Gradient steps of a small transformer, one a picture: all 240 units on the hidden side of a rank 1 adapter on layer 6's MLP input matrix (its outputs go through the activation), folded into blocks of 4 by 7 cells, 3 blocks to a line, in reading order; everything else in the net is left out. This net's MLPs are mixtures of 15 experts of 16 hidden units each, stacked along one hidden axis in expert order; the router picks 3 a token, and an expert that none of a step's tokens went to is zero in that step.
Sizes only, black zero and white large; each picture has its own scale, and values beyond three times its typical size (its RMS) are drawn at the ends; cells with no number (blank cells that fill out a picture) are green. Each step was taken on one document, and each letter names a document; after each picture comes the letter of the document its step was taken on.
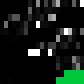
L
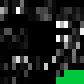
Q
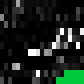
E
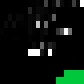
L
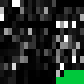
Q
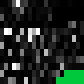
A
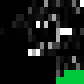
L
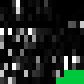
A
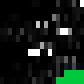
E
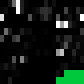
Q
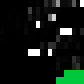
L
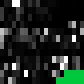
A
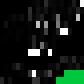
L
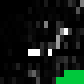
E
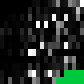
E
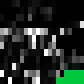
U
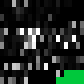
A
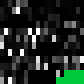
A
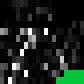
A
